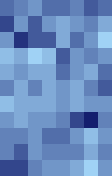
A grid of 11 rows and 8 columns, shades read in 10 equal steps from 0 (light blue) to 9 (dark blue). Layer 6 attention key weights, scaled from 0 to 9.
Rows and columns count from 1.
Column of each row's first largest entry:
7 1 2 5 5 8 5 7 4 2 1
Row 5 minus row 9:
-2 -1 -1 -3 0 0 1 2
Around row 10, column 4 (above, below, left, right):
5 3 3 4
